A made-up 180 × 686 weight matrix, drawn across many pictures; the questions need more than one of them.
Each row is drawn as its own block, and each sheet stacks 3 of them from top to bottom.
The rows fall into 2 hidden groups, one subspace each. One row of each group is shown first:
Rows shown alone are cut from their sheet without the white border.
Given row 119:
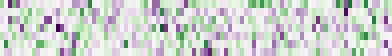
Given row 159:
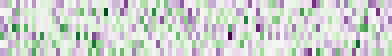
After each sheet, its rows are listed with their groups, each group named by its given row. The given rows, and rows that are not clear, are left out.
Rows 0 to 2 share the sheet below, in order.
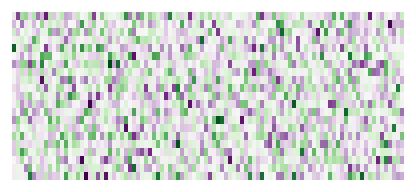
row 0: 159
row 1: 119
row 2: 159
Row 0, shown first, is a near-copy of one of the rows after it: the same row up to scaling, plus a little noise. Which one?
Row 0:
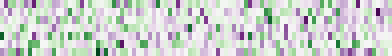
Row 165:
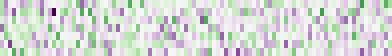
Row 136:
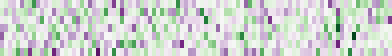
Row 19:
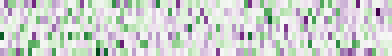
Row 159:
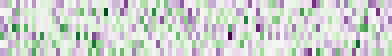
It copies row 19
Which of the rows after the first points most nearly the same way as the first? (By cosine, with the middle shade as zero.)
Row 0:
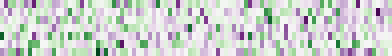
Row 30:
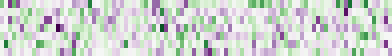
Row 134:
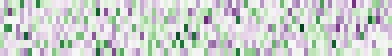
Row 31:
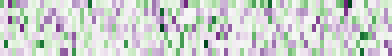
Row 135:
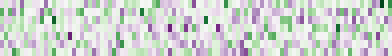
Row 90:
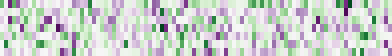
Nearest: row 134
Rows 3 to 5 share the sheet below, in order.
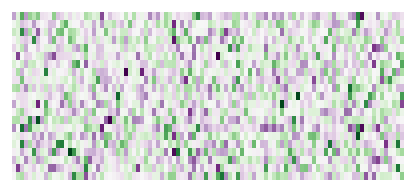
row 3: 119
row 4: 159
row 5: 119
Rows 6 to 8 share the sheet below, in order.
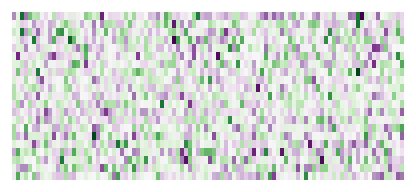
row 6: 119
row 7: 159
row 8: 159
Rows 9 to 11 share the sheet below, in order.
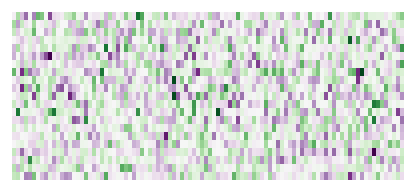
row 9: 159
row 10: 119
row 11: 159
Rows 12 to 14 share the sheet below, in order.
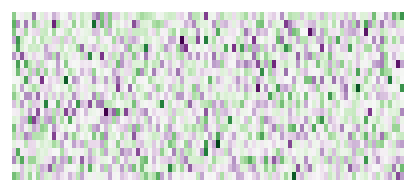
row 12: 159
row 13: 159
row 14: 159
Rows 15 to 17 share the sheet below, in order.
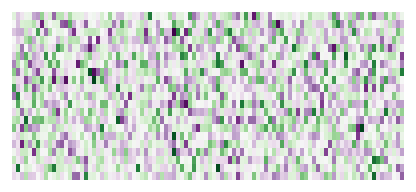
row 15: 119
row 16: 159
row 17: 119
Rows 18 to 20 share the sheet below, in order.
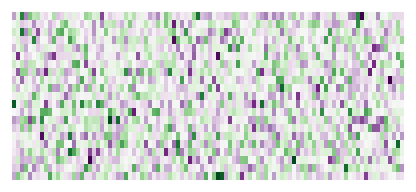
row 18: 119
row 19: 159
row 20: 119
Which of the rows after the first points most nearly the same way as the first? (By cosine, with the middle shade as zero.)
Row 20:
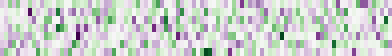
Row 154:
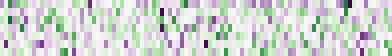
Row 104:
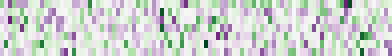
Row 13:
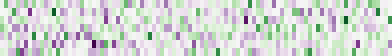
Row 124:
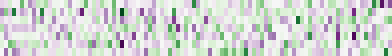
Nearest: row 154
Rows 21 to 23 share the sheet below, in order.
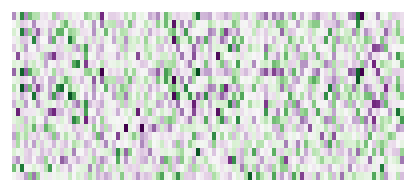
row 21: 119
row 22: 119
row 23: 159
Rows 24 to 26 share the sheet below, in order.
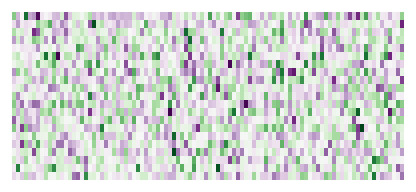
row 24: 159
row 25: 159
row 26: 119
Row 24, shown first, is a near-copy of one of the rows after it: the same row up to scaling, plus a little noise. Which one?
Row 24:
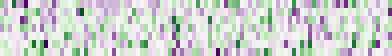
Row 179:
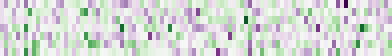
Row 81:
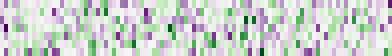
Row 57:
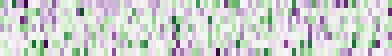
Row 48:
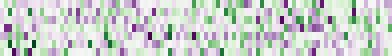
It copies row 57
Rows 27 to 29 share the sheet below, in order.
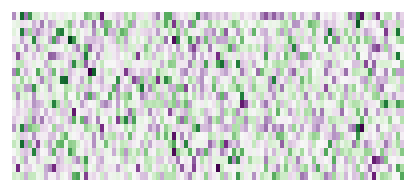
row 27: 119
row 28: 159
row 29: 119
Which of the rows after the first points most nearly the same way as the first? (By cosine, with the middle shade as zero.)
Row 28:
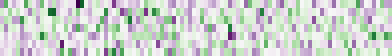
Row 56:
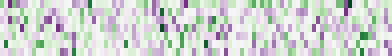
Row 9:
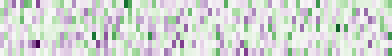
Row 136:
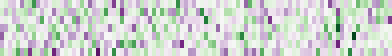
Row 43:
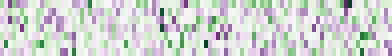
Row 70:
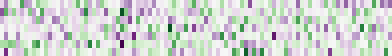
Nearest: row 136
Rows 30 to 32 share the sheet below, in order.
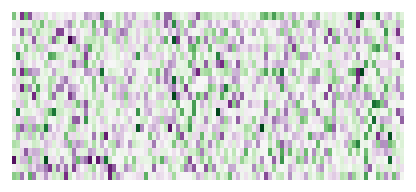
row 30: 119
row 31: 119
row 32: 159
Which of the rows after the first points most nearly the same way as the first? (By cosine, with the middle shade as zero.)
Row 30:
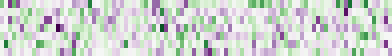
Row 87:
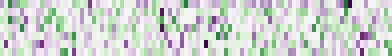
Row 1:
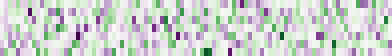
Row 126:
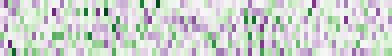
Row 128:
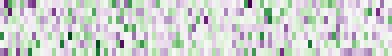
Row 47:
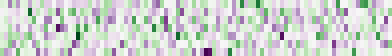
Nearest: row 47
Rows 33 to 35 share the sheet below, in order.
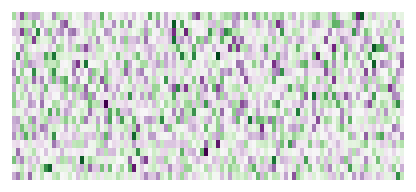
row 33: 119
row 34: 159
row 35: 159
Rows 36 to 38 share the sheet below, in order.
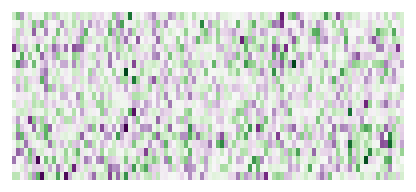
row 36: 159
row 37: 159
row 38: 159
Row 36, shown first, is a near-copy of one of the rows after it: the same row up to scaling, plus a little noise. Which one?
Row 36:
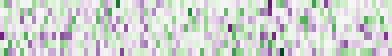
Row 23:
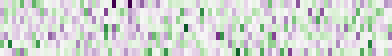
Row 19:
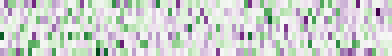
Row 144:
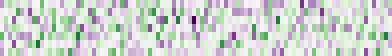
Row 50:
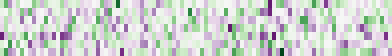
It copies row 50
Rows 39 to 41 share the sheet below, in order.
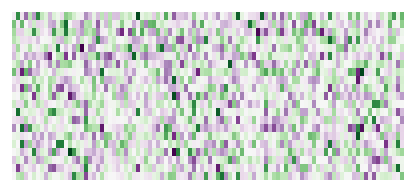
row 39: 159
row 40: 119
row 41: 119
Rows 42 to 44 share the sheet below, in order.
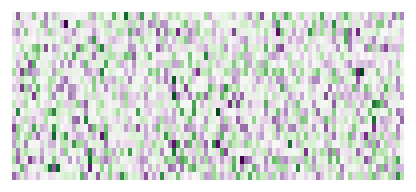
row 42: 159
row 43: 119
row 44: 159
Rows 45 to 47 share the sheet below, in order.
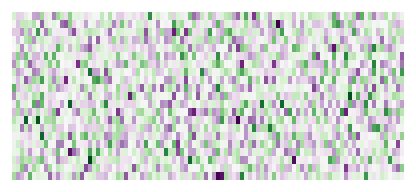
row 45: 119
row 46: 159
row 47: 119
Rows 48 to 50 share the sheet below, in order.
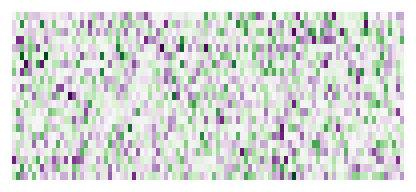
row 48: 159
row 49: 119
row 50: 159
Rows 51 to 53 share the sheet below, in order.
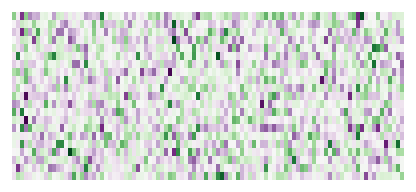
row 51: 119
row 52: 159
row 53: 119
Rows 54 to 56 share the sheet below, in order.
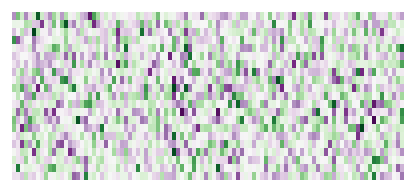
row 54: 159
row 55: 119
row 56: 119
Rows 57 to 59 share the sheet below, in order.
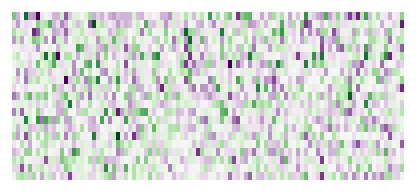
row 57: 159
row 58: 159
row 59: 159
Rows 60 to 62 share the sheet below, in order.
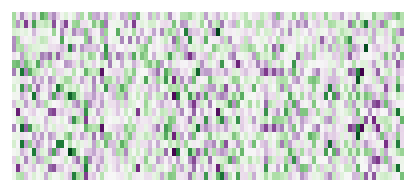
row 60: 159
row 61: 119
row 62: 119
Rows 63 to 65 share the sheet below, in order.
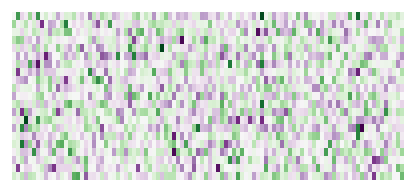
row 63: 159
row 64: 159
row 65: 119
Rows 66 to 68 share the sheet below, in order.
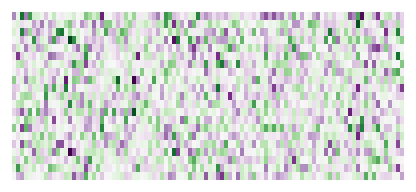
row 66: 119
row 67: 159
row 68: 119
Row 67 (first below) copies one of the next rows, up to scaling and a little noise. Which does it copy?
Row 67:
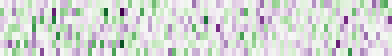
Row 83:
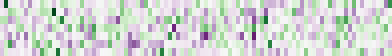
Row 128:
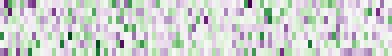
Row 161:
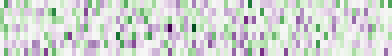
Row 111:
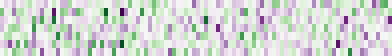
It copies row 111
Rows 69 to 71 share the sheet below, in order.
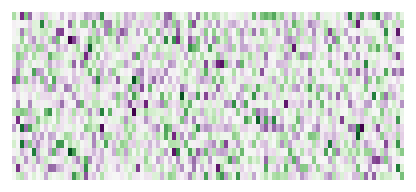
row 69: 119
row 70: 159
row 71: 119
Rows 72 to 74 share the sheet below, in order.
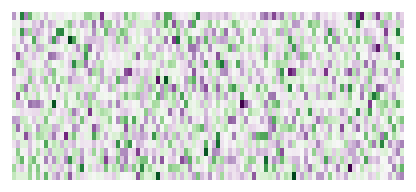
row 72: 119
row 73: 159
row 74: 159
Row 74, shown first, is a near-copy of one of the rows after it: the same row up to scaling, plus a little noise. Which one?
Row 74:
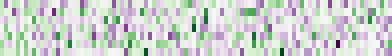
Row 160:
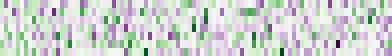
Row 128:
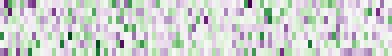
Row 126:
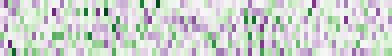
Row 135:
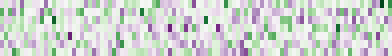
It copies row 160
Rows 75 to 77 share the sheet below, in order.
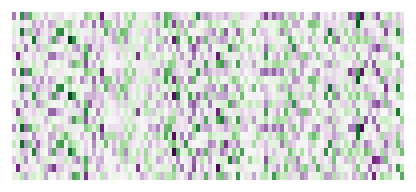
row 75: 119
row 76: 119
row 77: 119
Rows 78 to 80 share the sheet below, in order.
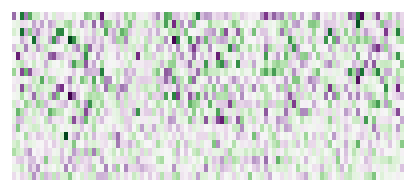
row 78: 119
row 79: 119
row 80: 159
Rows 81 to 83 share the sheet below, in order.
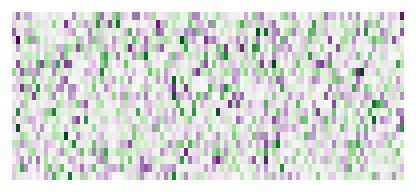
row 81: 159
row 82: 119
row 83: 159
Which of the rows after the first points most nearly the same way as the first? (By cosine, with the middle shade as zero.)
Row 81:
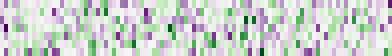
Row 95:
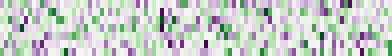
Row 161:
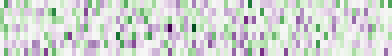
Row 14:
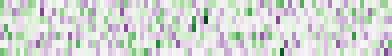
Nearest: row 95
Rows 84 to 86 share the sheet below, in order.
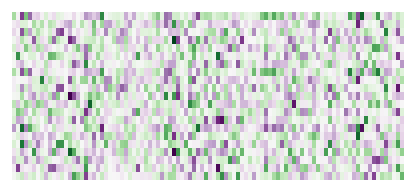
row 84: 119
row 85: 119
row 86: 119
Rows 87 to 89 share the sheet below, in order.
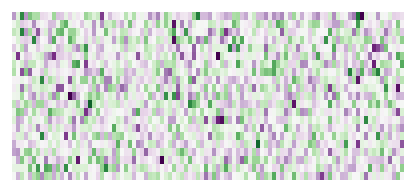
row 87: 119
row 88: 119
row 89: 159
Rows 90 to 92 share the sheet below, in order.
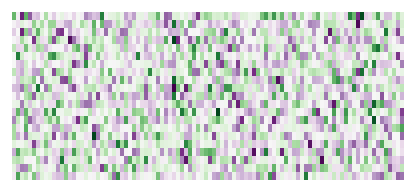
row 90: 119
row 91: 119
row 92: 159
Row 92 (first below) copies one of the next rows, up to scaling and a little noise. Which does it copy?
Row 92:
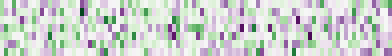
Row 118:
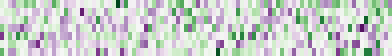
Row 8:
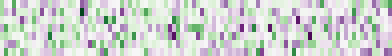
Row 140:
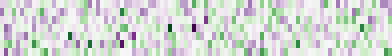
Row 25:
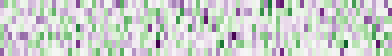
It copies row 8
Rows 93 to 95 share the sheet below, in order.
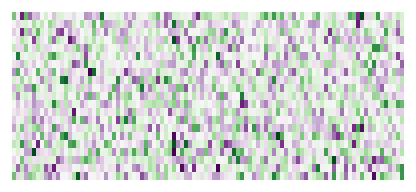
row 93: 119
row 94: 159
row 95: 119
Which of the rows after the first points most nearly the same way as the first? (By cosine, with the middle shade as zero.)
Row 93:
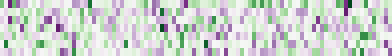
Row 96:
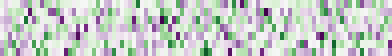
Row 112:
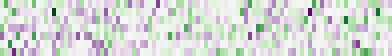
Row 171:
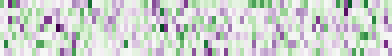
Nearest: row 171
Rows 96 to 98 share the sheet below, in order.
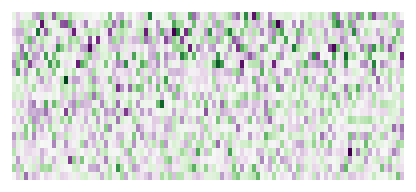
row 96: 119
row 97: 159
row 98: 159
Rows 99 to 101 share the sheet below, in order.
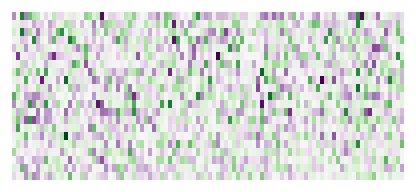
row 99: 119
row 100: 159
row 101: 159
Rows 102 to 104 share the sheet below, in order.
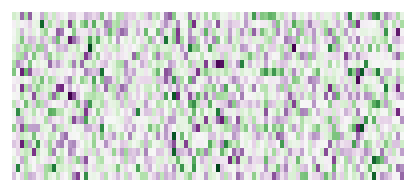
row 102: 119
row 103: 119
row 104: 119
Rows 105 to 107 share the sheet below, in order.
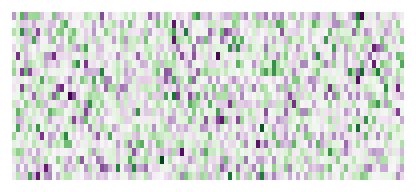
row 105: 119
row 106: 119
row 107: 159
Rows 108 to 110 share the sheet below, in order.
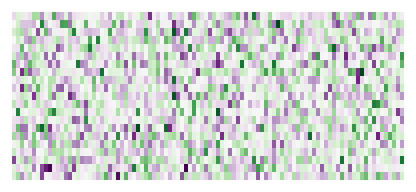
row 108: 119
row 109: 119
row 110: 159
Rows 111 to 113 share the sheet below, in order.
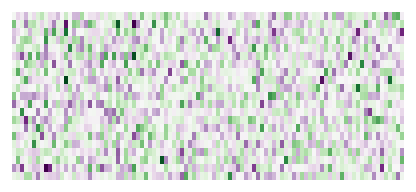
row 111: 159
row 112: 159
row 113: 159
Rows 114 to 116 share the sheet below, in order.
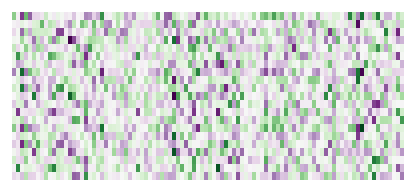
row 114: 119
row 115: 119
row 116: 119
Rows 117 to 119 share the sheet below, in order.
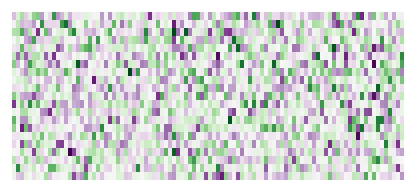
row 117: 119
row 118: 159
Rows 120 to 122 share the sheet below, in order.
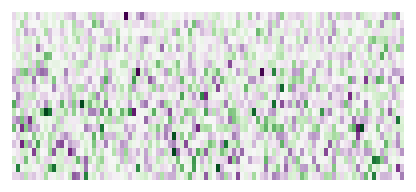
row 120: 159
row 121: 159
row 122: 119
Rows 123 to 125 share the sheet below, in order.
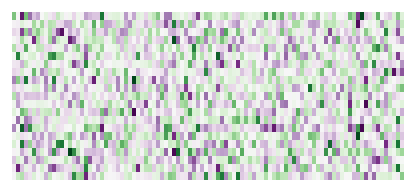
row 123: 119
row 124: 159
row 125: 119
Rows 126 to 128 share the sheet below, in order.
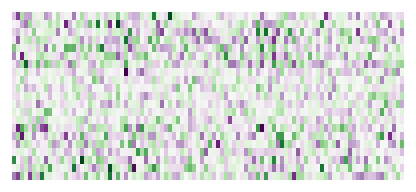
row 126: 159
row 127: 159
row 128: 159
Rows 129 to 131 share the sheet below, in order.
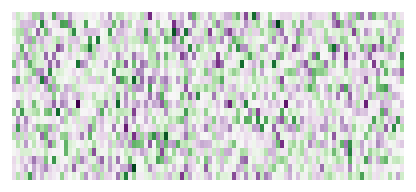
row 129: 119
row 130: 159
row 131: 159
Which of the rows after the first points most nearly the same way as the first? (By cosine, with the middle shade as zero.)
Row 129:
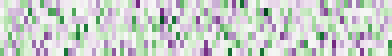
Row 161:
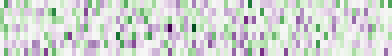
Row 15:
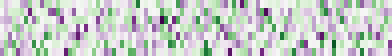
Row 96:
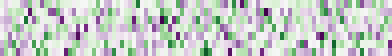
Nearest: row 161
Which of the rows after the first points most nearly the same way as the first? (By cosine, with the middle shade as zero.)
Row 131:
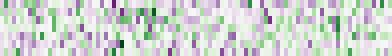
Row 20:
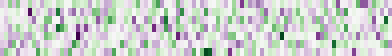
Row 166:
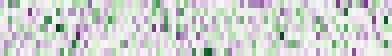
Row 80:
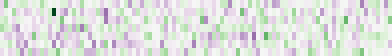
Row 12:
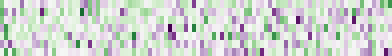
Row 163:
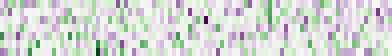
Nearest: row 80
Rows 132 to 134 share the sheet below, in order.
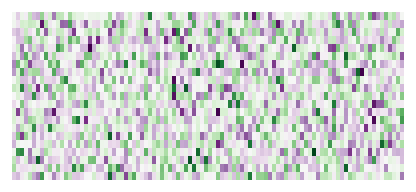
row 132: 119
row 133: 119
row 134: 159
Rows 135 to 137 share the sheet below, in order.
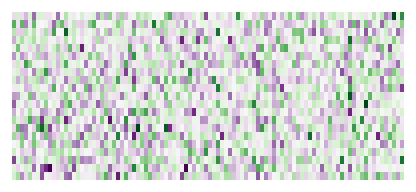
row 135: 159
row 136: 159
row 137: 159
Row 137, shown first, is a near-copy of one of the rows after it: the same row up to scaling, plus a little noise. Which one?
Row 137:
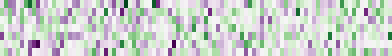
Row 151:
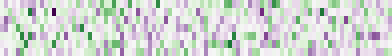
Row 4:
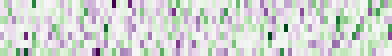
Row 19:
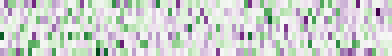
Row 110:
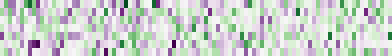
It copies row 110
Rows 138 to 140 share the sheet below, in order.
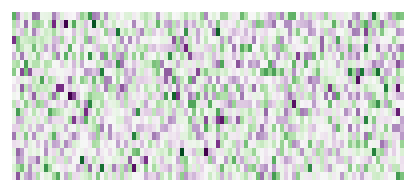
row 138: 159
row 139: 119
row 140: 159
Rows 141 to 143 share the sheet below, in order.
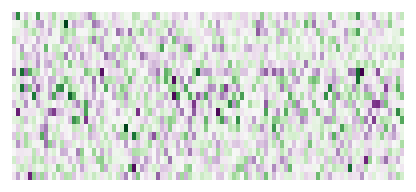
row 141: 159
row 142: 119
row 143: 159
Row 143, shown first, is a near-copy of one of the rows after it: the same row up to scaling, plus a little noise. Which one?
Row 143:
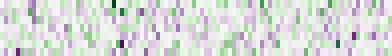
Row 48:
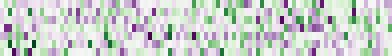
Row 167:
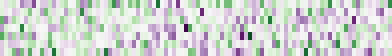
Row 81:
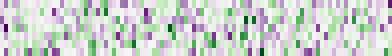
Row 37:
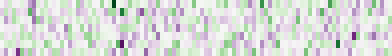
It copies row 37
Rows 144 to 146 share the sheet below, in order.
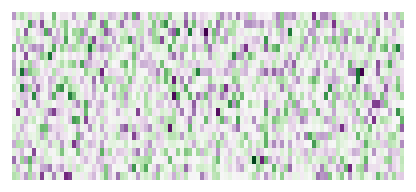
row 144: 159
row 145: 119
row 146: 159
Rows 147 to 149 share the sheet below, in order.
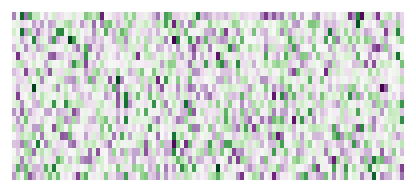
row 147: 119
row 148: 159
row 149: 119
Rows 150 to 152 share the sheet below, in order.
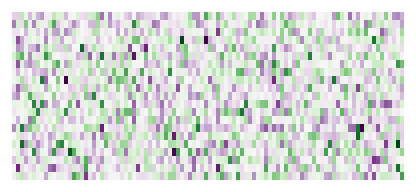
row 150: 159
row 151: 159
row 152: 119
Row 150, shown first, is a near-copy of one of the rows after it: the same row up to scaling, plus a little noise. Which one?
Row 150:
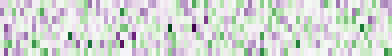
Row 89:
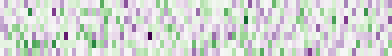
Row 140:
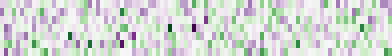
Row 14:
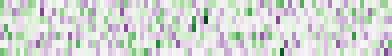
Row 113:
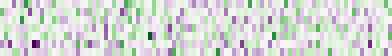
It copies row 140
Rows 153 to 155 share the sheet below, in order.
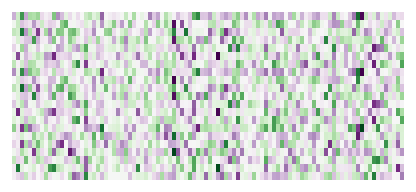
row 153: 119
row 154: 119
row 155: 119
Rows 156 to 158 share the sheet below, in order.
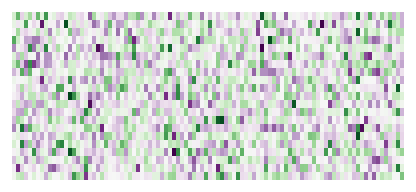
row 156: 159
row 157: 119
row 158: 119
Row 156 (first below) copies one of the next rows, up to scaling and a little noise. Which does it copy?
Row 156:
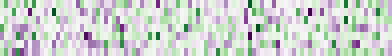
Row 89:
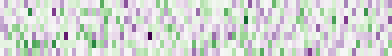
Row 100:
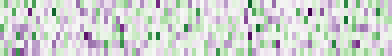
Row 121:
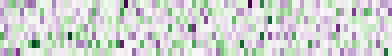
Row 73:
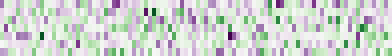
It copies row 100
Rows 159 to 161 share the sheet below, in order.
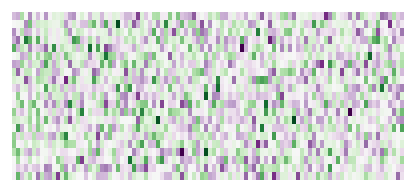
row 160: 159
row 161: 159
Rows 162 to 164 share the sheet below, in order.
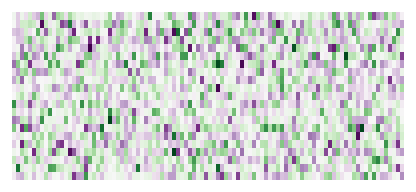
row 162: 119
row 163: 159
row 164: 119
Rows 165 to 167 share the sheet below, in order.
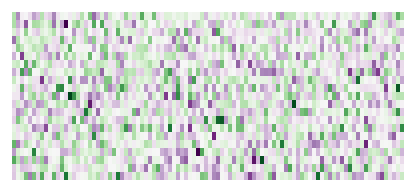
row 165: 159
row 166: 119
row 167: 159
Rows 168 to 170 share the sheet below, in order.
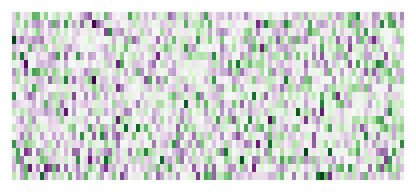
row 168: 159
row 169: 159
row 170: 159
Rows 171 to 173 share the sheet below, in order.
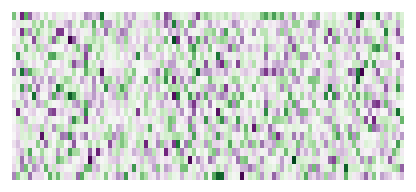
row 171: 119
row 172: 119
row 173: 119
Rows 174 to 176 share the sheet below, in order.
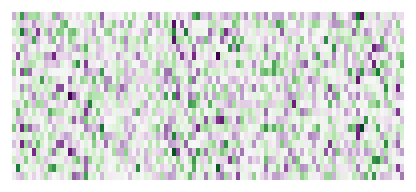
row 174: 119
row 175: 119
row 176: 119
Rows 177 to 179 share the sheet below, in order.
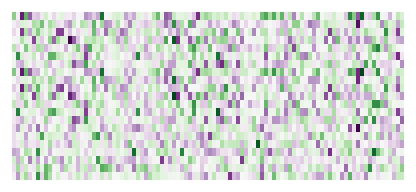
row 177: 119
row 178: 119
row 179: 159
